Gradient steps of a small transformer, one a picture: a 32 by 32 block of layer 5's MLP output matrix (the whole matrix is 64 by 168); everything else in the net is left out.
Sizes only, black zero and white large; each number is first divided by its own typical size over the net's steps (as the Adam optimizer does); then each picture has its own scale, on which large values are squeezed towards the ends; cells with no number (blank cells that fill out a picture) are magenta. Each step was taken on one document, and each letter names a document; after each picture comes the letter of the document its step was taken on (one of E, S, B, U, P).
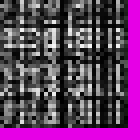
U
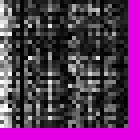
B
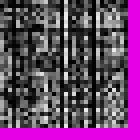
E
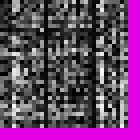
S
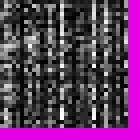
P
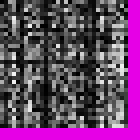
S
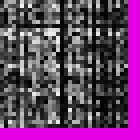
U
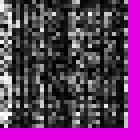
B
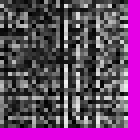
S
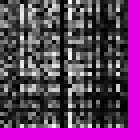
U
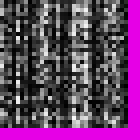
E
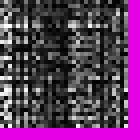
B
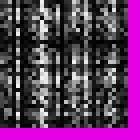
E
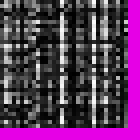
P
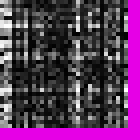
B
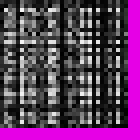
U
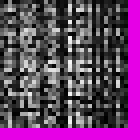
U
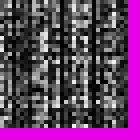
E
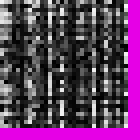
P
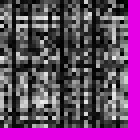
E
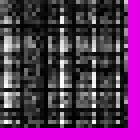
P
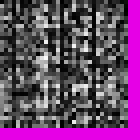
E
